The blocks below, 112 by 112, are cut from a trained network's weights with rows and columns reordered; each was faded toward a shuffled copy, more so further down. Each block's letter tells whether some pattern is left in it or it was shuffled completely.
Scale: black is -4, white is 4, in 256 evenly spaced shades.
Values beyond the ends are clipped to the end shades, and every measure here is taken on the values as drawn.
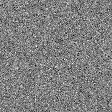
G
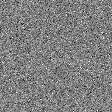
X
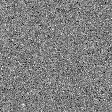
G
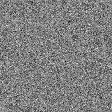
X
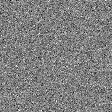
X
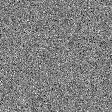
G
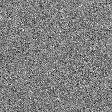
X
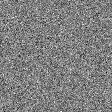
G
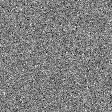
G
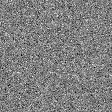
G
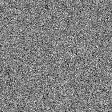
G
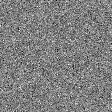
G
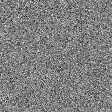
G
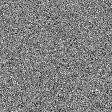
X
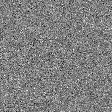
X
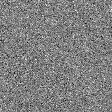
G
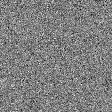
X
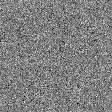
G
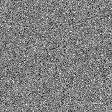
X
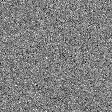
G
